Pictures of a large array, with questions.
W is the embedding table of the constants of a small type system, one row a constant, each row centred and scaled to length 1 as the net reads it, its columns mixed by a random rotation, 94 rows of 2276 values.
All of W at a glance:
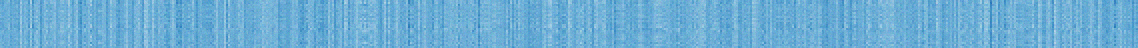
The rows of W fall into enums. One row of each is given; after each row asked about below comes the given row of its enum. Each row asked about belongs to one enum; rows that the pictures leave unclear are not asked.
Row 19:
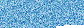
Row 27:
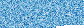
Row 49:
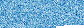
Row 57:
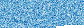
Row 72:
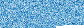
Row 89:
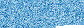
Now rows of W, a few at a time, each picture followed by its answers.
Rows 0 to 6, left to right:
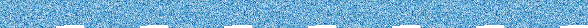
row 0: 27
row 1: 72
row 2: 49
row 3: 72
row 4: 49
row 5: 49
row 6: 72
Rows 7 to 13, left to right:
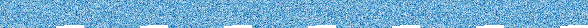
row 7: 49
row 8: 72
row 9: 89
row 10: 89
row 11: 27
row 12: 49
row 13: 19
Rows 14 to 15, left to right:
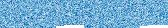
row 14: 27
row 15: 89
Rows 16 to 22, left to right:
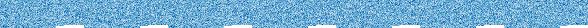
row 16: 89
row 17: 57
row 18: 89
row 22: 72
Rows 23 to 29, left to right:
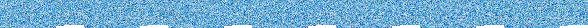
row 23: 19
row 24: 89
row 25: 49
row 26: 19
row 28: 27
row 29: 89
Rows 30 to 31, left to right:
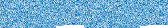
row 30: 72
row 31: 72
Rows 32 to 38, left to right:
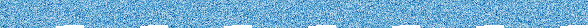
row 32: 89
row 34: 89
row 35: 19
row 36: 72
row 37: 49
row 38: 57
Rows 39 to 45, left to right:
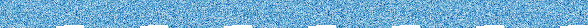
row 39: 49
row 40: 19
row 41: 89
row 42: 49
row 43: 89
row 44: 27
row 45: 49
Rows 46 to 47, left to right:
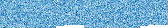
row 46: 49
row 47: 19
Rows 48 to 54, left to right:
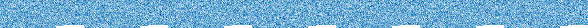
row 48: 72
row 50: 72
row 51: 27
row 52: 72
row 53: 72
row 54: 49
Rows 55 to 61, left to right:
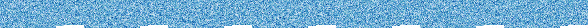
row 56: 27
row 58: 27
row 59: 19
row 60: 72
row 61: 19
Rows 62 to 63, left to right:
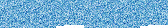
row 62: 19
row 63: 19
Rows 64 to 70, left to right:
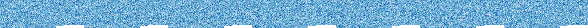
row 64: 72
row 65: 19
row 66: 19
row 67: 89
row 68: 89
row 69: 27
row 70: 72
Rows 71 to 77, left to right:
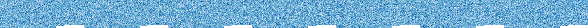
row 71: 19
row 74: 27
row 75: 89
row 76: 89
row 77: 19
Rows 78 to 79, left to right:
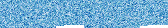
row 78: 27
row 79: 89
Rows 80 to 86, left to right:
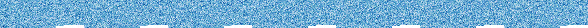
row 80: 89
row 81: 72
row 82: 72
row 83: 19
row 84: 19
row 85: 19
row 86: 72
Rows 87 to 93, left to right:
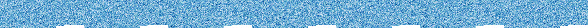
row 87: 19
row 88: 72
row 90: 27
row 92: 89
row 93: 19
